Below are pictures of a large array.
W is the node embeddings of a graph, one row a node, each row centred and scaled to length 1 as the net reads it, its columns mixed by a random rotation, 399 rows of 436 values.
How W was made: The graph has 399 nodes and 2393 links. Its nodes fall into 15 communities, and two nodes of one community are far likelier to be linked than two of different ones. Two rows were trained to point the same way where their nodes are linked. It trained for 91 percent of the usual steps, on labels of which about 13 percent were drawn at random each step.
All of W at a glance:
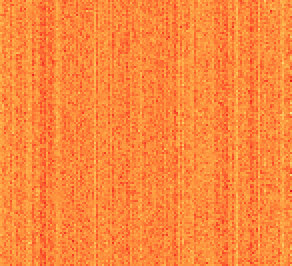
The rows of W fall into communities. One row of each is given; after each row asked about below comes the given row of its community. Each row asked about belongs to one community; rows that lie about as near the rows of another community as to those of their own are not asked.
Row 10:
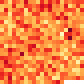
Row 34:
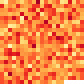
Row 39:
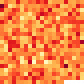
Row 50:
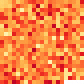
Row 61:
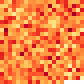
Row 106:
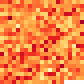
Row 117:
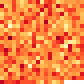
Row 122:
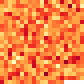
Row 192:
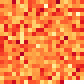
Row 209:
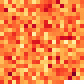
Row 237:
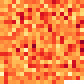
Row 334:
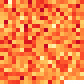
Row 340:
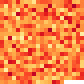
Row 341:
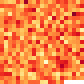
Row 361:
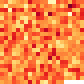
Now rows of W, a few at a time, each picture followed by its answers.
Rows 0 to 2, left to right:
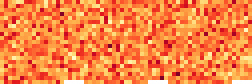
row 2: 340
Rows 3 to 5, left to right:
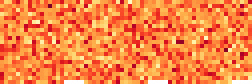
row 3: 361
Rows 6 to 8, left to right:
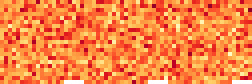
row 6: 106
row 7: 122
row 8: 10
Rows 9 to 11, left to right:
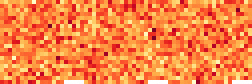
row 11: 340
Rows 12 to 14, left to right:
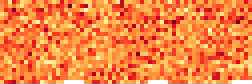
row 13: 61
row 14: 61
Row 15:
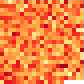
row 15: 341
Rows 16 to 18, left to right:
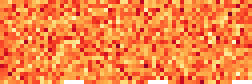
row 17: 237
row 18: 122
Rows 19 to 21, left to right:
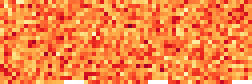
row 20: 39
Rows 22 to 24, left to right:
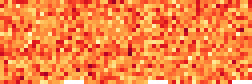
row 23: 106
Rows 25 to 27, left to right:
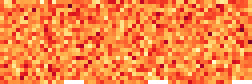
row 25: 122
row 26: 341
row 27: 341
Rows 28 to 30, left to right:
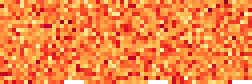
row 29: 361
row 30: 192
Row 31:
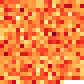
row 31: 122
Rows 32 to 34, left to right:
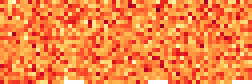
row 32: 361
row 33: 361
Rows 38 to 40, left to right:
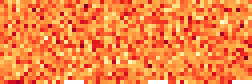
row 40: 39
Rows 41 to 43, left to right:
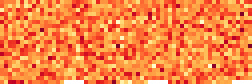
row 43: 192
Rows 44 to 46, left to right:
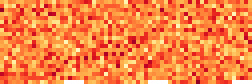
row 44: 361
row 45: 122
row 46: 340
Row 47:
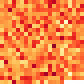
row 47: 117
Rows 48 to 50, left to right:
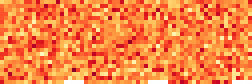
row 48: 237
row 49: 237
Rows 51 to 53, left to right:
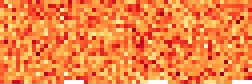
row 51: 34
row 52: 237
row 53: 192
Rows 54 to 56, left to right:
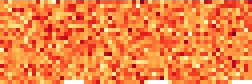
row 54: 39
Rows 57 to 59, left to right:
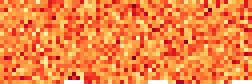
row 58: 50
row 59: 192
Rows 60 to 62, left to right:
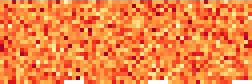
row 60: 192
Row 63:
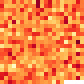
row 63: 10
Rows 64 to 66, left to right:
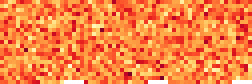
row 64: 334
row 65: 117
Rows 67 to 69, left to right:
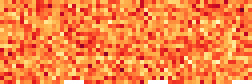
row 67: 10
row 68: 34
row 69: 10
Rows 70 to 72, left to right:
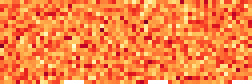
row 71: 39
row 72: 117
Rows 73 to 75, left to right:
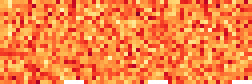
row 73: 209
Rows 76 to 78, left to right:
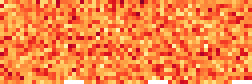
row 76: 61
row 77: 106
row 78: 192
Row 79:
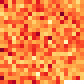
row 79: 106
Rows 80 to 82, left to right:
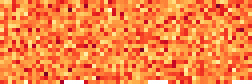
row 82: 50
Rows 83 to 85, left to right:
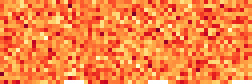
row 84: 341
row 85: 39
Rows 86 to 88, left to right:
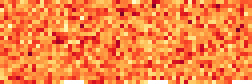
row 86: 122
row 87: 361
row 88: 10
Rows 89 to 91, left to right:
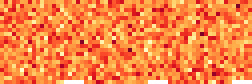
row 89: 341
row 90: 106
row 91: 361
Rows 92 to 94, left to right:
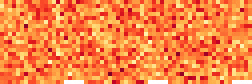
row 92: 50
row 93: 340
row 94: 361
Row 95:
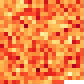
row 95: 361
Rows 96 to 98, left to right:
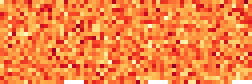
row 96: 50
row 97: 361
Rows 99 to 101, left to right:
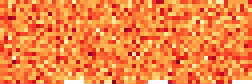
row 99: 341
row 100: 340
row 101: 361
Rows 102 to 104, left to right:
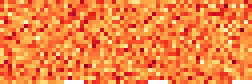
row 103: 39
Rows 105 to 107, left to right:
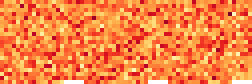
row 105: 61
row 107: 237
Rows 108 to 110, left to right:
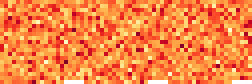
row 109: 122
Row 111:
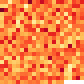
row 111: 334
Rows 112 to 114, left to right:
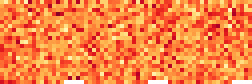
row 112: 34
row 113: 361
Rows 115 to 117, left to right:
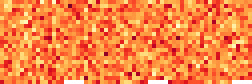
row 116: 122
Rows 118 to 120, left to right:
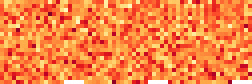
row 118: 209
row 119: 340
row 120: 117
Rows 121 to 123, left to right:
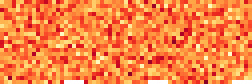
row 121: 117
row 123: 341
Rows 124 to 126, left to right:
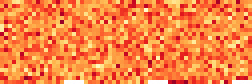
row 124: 106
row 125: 10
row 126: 34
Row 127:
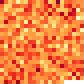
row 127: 209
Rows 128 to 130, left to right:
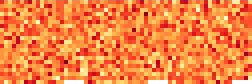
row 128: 361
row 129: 237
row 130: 122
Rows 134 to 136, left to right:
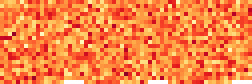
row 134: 361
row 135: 192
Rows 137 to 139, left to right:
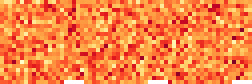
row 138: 10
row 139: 209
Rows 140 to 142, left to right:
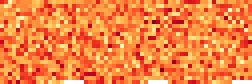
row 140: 334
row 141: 192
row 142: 341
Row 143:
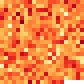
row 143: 340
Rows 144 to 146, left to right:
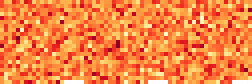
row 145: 361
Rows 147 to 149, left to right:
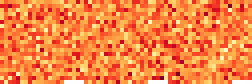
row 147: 192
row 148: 122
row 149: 10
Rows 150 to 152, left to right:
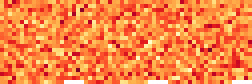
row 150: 192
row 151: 10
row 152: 39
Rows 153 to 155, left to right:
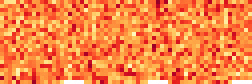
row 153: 334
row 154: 61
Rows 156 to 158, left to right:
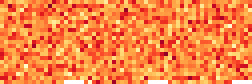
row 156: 237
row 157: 192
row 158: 117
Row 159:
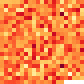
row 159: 237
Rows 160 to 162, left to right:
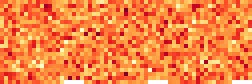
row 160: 209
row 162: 209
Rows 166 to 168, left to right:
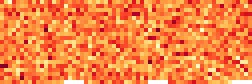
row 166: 334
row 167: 209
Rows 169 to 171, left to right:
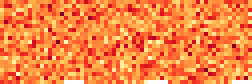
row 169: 237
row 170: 122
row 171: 34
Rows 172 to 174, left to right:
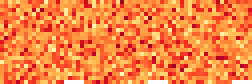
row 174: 34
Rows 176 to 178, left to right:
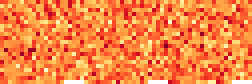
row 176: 106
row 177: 10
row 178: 361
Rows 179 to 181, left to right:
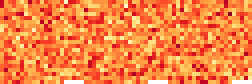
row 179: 117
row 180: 361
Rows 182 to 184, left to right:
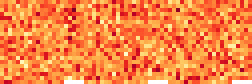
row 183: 237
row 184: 117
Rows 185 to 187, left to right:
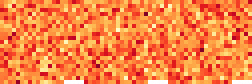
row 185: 209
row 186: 237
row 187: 50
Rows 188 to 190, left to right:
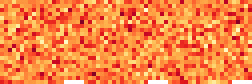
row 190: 192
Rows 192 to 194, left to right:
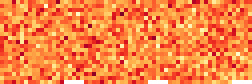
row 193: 34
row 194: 237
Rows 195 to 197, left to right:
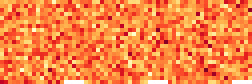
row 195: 34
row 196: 61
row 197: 61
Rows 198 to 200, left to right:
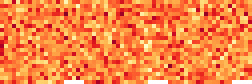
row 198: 192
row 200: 340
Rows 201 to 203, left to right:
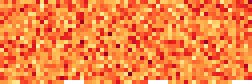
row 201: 106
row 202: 122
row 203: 61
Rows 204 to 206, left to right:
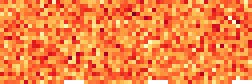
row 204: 361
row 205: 10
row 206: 106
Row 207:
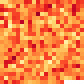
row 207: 10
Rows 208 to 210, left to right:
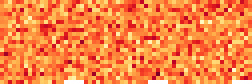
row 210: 10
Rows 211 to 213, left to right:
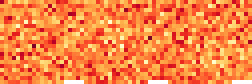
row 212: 192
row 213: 341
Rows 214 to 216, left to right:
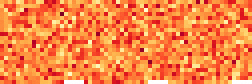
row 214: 237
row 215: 209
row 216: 361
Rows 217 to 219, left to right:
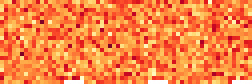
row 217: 106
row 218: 117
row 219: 117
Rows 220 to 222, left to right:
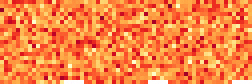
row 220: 122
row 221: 50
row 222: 209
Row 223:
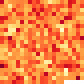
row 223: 39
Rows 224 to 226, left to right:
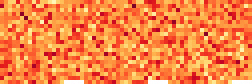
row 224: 61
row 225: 340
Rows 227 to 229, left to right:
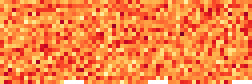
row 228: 237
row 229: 50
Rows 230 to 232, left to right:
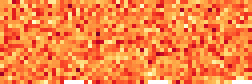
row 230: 361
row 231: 192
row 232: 334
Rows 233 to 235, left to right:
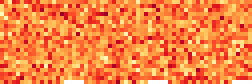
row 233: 334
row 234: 122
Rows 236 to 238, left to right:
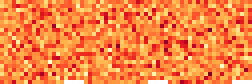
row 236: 50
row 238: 192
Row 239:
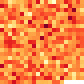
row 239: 39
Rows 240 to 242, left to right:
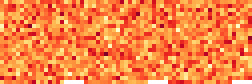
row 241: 106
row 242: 192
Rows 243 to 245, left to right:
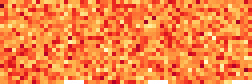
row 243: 61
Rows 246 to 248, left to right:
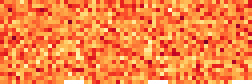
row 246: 340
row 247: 10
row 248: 61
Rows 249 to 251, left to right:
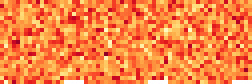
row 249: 192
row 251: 117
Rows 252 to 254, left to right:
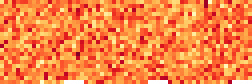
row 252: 122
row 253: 34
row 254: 117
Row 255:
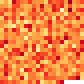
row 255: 34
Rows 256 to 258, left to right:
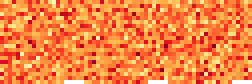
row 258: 209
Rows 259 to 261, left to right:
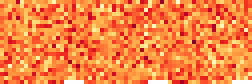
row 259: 39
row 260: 117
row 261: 334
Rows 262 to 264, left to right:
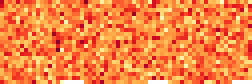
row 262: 122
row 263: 209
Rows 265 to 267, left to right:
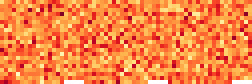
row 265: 237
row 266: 209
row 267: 50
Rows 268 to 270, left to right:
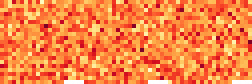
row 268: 39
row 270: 341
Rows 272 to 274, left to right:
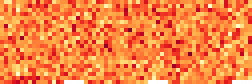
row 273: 334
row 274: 340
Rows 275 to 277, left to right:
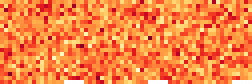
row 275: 10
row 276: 192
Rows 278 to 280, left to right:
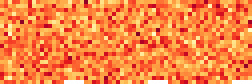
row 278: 39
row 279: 122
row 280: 209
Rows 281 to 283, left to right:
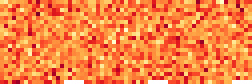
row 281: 34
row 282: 34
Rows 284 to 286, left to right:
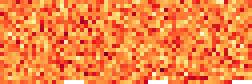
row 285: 340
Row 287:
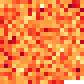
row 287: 340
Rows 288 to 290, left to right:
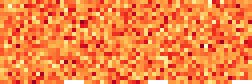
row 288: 209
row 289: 340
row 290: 122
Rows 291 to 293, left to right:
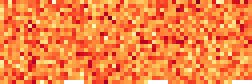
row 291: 122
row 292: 61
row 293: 341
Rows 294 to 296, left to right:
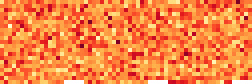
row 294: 10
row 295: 61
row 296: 34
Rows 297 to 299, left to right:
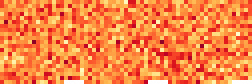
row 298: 192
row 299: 61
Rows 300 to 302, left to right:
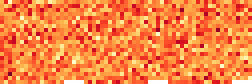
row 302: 340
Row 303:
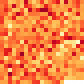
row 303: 340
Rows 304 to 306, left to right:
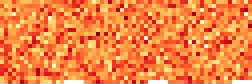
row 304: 61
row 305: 341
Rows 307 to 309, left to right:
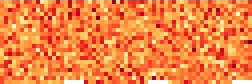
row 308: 34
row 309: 334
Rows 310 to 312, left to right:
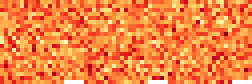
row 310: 106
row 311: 34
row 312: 361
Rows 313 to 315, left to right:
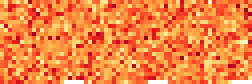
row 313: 34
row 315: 122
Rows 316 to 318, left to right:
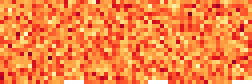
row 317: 334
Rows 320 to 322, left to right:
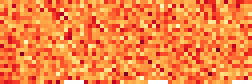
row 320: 34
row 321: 192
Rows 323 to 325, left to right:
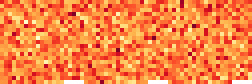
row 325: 50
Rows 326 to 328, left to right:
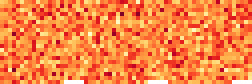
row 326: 50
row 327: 237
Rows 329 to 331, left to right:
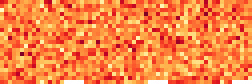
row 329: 122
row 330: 237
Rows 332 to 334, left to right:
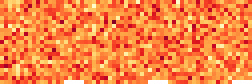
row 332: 334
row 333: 39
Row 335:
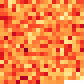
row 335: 341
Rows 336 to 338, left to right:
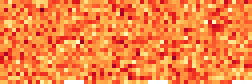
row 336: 340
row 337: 61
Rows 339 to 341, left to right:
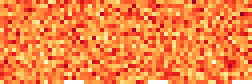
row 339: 341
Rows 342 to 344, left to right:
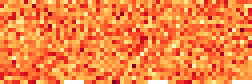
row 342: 61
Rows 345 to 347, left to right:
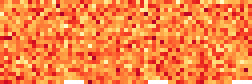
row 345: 361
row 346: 209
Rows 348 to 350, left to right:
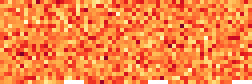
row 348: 106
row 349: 209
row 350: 192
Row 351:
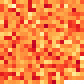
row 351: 361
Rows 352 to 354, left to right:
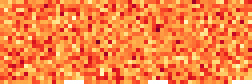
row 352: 237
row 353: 334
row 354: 334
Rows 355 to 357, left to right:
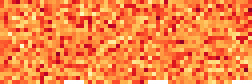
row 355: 117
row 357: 61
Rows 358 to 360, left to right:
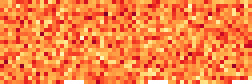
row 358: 341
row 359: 117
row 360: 10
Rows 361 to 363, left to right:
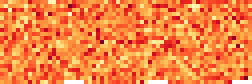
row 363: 117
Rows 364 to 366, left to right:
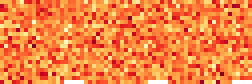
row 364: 117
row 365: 39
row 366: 122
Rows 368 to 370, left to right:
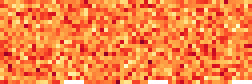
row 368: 361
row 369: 122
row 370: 106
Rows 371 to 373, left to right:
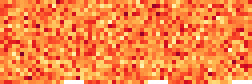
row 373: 209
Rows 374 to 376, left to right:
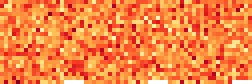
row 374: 209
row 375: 237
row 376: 117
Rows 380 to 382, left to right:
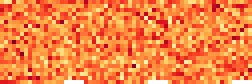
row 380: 334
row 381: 106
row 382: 209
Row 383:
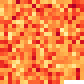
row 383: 61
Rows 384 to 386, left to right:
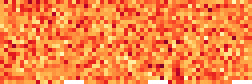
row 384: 106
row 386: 192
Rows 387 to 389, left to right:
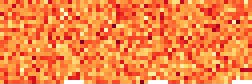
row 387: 34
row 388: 50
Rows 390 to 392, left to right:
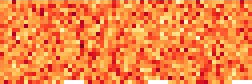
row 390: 50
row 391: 209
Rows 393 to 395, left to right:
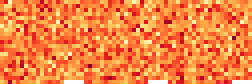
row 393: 334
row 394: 106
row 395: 192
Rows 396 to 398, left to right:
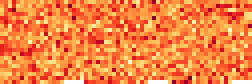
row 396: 122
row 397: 34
